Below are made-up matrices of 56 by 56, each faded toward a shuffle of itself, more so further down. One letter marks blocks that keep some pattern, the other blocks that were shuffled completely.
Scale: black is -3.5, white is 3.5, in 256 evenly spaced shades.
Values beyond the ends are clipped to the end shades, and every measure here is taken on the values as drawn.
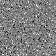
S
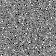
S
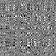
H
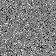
S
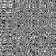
H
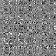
H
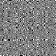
H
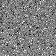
S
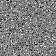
S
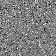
S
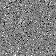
S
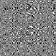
H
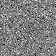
S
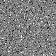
S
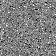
S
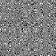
H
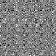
H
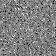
S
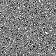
S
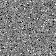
S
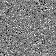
S
